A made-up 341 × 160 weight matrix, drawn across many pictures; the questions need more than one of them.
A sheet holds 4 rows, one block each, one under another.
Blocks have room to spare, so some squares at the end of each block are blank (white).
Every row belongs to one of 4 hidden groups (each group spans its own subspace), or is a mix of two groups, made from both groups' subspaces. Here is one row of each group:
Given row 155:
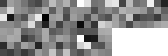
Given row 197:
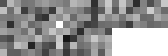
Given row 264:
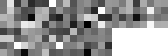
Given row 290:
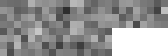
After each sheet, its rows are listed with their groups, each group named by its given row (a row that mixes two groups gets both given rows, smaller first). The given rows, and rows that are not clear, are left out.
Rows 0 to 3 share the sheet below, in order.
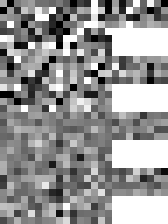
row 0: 197
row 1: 264 and 290
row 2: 290
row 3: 197 and 264
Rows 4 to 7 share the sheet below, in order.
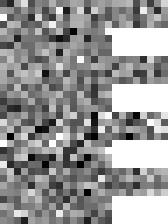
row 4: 264
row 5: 155
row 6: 197
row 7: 264
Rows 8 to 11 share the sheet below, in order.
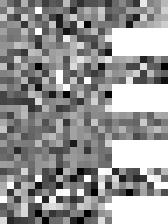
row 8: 197 and 264
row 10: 264
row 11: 197
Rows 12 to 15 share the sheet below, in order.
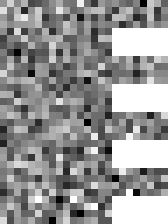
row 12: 155
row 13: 264
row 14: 155 and 197
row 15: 290
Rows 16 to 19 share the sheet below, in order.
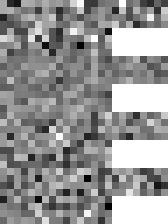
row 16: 290
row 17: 197
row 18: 197
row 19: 197
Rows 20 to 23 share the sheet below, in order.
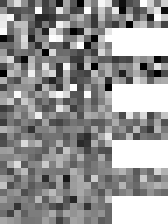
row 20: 197 and 290
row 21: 264
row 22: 155
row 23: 264
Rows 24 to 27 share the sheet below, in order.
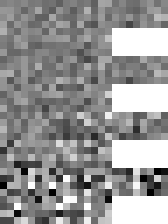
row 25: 197
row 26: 155
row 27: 264
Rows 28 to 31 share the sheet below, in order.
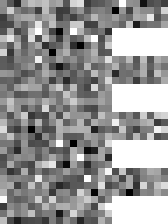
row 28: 290
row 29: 155
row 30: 264 and 290
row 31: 155 and 197
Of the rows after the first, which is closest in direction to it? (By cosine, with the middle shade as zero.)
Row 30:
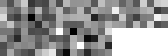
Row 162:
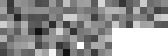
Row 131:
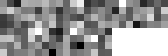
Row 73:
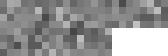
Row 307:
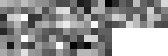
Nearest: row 162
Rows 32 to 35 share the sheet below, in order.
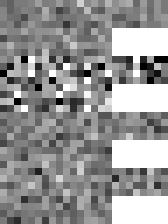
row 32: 155
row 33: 264
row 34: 197
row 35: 155
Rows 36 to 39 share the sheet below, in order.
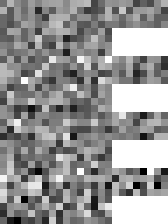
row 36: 197
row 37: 155 and 264
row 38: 290
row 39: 155
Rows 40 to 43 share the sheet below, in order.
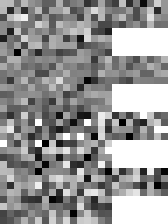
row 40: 155
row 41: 197
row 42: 197
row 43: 155 and 197
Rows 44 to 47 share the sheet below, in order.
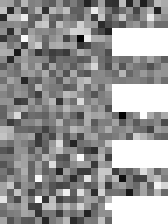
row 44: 155
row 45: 197 and 264
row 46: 290
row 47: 197
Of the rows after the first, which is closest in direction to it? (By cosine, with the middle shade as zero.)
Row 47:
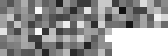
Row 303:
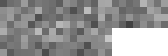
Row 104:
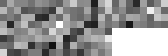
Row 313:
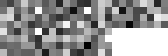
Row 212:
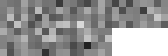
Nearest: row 313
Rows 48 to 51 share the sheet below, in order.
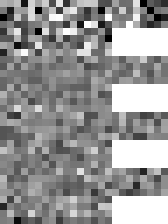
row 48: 197 and 264
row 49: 155
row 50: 290
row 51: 155
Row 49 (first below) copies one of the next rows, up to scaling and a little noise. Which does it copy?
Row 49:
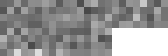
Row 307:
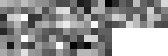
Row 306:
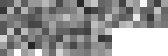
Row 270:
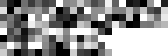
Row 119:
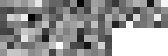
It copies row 306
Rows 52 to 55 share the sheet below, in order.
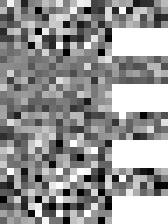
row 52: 197
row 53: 197 and 264
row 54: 290
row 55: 197
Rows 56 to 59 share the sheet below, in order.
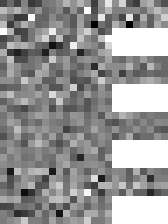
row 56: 155 and 197
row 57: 264
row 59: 264
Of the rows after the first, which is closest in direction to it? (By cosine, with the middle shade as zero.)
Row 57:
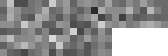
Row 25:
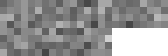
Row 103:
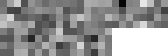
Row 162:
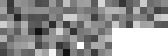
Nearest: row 25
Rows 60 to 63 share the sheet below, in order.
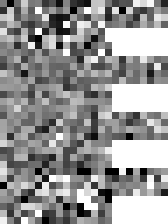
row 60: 197
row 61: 155 and 290
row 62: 197
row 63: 155
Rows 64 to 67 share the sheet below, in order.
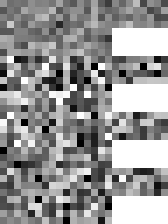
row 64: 197
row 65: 264
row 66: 155 and 197
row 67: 197
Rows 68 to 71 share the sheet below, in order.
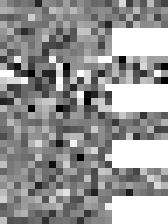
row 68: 155
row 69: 264 and 290
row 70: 290
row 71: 197
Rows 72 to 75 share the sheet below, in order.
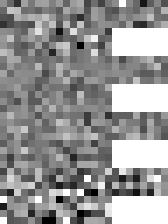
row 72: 290
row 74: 155
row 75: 197 and 290
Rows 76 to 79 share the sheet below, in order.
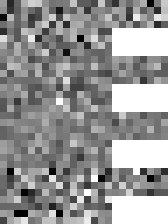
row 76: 155 and 290
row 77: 155 and 290
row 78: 290
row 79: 197 and 264
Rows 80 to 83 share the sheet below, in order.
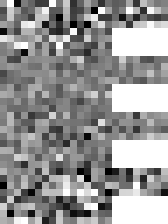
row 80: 264
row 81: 290
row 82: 264
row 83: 155
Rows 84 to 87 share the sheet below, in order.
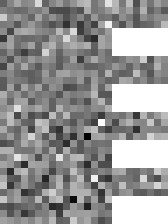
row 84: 155
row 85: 155
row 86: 264
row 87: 264
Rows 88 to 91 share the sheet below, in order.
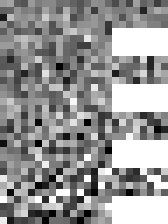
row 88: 155 and 264
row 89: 155
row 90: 197
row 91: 197
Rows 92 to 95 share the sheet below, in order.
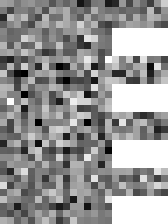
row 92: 155
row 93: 155
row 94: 197
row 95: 264
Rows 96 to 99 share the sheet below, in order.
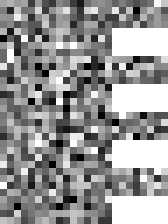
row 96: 155 and 290
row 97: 197
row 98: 290
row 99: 264
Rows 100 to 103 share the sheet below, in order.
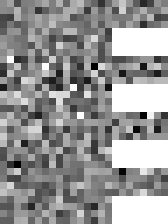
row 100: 197 and 290
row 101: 264
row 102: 155
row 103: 290
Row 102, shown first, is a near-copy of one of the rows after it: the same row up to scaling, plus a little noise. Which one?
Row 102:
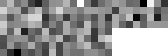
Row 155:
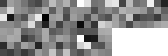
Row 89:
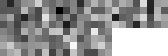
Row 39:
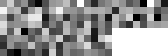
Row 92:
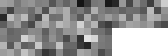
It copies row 39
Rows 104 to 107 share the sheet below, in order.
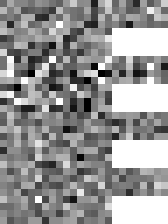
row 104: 197
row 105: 264
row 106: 290
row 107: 197 and 264
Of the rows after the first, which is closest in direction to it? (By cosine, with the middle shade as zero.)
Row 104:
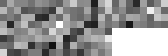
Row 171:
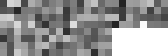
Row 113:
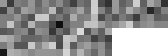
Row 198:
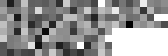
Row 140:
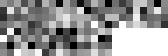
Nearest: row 198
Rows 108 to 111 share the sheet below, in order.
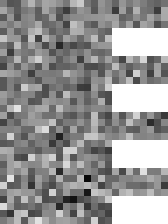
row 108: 290
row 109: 155
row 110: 197
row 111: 155 and 264
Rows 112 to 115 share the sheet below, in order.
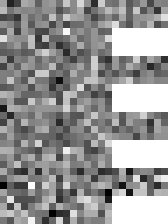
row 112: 290
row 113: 197
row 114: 155 and 197
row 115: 155 and 264
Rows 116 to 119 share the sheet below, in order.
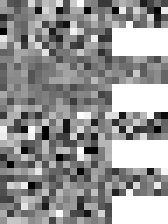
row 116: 197 and 290
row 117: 155
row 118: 155 and 290
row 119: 155
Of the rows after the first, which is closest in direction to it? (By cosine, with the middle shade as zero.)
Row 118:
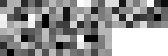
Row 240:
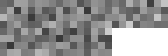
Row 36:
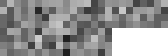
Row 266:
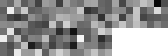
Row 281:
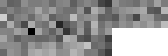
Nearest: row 266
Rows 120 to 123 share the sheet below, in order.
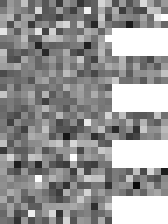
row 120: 197
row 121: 290
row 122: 155
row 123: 155 and 197
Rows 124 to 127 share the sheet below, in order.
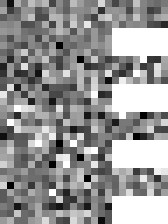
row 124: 264 and 290
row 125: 155
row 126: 290
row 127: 197 and 264
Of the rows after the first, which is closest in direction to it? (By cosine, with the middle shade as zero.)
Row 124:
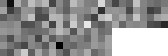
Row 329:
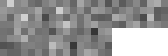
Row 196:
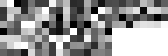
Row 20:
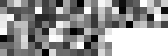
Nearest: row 20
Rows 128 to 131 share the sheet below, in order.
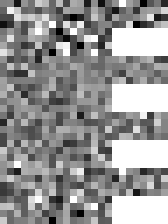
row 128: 290
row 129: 155
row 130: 155
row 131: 290
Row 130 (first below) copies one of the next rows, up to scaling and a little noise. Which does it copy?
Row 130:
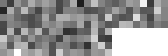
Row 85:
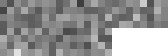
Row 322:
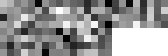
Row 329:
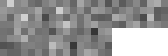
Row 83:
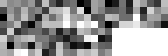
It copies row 85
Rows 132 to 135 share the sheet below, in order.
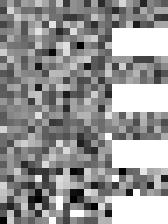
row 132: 290
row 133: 197
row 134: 155
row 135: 290
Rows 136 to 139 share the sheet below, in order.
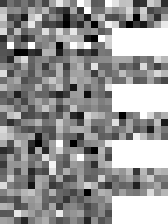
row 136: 155
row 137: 264
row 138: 290
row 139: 264
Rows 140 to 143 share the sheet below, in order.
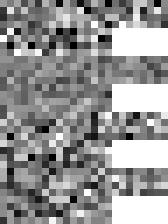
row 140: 155
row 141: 197
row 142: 197
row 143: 264 and 290
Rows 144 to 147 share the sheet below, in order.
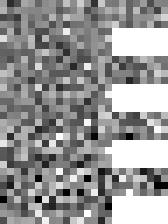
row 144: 290
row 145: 197
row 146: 197
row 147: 197
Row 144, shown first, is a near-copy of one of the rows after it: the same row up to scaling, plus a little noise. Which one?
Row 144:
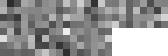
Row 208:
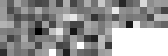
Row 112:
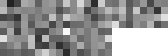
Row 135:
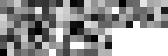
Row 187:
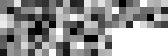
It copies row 112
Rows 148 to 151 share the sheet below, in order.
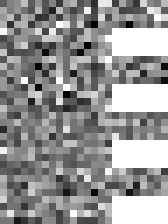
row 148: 197
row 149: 197 and 264
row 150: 264 and 290
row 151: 155
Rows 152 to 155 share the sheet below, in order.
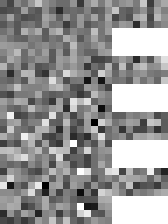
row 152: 155
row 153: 197 and 264
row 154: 264
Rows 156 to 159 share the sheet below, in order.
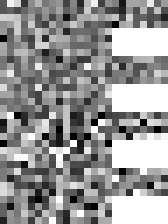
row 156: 290
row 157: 197
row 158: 264
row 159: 290
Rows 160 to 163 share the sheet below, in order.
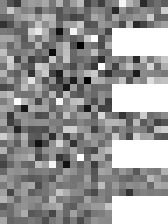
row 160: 290
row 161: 264
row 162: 290
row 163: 197
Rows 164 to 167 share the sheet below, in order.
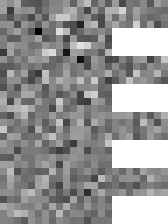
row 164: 197 and 290
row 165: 155
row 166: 264
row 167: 264
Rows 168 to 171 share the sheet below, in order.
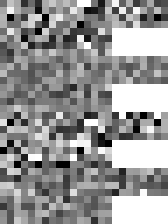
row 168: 155 and 197
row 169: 155 and 264
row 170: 155
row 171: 290
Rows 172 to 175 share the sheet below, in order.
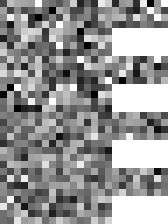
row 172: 155 and 197
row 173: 155
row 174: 197
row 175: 155
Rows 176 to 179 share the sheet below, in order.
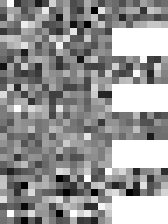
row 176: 264
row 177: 155
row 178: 264
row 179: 155
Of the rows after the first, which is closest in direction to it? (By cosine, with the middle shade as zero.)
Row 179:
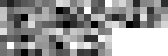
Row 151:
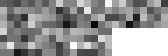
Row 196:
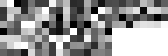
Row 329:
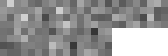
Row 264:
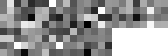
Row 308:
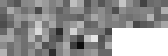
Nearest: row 151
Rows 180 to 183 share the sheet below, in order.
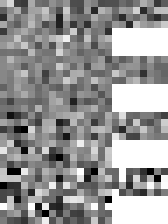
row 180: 264
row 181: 155
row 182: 155 and 290
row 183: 290
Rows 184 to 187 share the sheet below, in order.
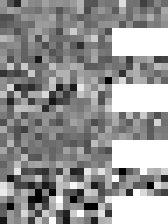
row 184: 290
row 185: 155
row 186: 155
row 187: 290
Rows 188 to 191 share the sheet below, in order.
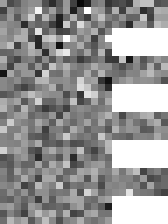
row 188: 197 and 264
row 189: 155
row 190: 155 and 197
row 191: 197 and 264
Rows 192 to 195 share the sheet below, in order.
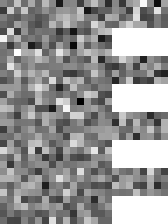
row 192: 155
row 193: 290
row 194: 290
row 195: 155
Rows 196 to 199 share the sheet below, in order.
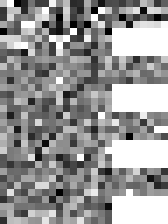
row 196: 264
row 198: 197 and 290
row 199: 197
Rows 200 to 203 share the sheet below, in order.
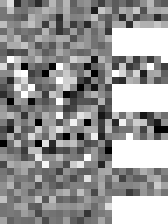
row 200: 155 and 264
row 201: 155 and 197
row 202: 197
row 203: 197
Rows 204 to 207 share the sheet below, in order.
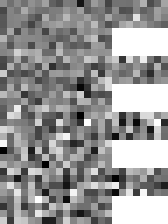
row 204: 155
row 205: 155
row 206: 197 and 290
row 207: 290
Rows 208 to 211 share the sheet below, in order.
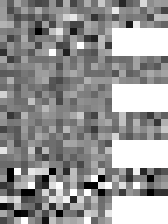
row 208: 290
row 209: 197 and 290
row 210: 290
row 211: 264
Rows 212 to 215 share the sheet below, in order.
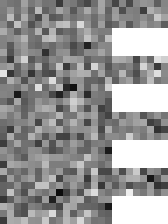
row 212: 155 and 197
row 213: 264
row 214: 197
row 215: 197
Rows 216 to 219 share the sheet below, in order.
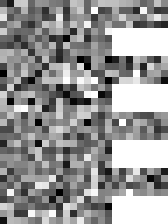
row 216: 264
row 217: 155
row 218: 197
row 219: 197
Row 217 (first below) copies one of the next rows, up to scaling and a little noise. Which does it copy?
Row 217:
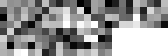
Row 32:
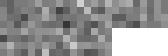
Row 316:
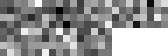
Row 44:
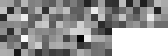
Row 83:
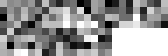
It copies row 83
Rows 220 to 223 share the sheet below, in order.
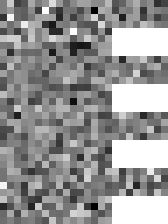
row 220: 264 and 290
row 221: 155
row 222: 197 and 290
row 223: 155 and 290
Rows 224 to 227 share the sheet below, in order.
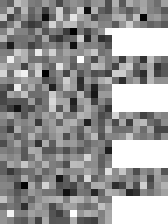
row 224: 155 and 264
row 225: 155
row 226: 197
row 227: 155
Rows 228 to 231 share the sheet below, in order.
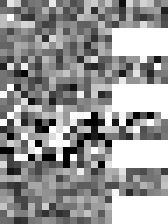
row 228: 264 and 290
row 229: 155
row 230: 197
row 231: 155 and 290
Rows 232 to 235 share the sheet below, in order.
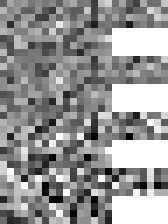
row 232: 197
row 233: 197
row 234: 197
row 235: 155 and 264
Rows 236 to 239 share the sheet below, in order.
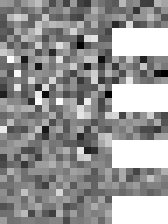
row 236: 155 and 290
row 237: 197 and 290
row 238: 155
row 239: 197
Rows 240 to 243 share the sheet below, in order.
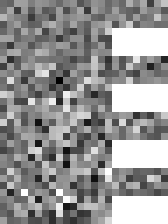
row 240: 155 and 264
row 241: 197
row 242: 197
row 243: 197 and 264
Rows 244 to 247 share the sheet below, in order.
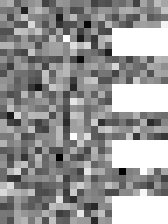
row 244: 155 and 264
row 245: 155 and 290
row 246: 264 and 290
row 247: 290
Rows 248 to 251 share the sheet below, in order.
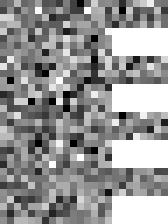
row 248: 197 and 290
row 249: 197
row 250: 290
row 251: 155
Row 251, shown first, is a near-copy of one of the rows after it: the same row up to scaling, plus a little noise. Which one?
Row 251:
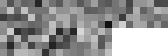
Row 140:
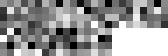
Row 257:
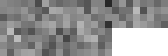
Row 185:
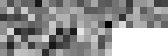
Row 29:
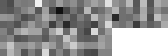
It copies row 185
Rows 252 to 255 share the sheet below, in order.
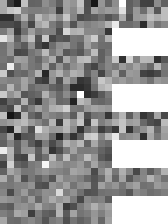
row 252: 290
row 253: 155
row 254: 197 and 290
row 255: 197
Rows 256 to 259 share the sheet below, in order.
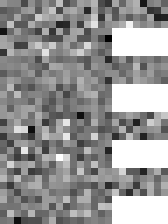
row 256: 197
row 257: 155
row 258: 155 and 290
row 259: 155 and 290
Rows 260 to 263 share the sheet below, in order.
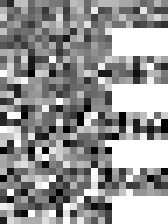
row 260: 264
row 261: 264
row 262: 290
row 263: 197
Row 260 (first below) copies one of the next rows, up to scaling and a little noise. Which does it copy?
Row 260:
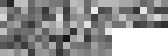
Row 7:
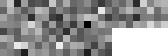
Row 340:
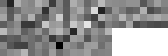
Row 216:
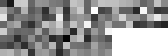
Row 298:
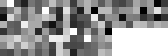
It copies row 216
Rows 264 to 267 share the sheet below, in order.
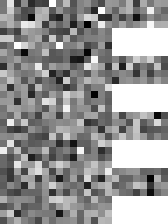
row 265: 197 and 290
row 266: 155
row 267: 155 and 264
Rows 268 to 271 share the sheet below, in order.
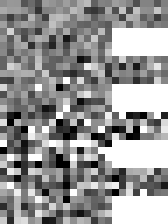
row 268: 155 and 197
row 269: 197 and 290
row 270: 155
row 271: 290
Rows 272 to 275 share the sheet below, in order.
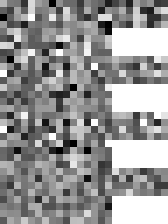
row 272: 264
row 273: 264
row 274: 264
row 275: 197
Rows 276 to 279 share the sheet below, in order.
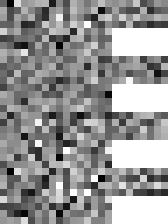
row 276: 264
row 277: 197
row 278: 197 and 264
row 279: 264
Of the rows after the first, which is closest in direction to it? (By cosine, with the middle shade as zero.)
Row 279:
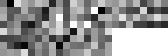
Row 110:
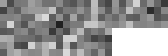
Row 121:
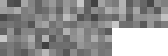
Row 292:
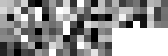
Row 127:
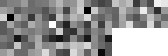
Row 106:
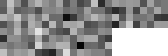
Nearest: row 127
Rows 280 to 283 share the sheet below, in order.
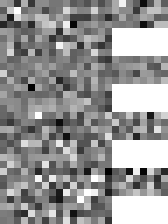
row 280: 290
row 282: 155
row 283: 155 and 197
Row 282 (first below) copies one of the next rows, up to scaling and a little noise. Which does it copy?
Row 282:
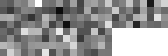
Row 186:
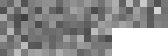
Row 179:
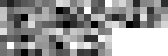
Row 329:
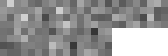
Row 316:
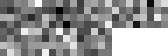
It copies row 316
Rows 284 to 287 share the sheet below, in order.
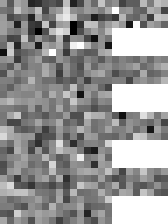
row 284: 290
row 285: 155 and 264
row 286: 290
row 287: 264 and 290
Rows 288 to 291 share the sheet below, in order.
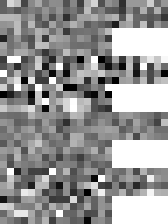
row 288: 290
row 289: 264 and 290
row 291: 264
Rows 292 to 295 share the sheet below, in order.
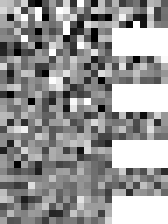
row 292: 155 and 290
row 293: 197 and 264
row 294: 155
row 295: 155
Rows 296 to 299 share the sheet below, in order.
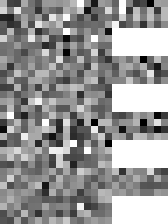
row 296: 197 and 290
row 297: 155 and 197
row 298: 264
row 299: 155
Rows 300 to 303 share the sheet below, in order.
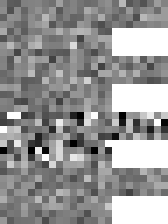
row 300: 155
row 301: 264
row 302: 290
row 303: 197
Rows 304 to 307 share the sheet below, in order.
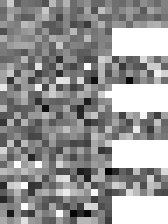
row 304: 264
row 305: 197
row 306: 155
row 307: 155
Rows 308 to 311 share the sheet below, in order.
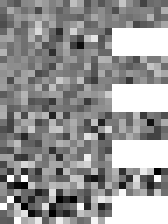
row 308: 290
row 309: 197
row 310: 197 and 264
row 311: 155
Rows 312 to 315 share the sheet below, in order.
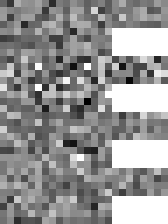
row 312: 264
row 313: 197
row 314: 264 and 290
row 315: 155
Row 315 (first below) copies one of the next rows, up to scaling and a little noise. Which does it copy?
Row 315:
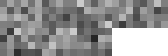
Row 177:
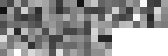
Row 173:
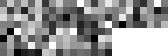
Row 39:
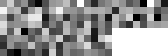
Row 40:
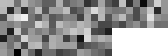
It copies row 173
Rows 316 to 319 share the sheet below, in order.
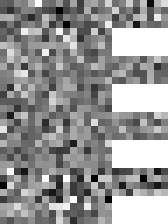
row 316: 155
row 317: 155
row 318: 264
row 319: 264
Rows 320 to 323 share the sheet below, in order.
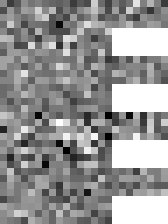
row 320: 197
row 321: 155
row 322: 155
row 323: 264
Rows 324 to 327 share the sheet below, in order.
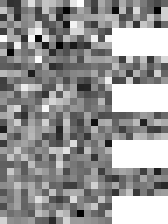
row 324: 290
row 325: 155
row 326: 264
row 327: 290
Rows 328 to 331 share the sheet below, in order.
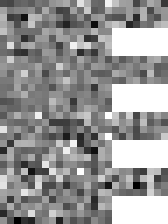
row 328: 155
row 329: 155
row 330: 155
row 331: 155 and 264
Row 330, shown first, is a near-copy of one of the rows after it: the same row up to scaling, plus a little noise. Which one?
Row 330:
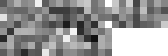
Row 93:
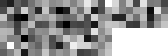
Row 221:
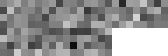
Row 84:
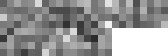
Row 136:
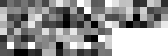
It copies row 84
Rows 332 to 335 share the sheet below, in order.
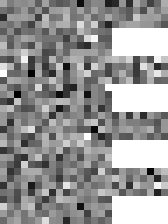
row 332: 155
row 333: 264
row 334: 155 and 264
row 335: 155 and 290
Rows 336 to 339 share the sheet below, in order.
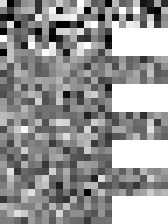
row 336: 197 and 290
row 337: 155 and 197
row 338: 155
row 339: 264
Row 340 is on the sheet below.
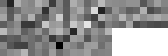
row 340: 264
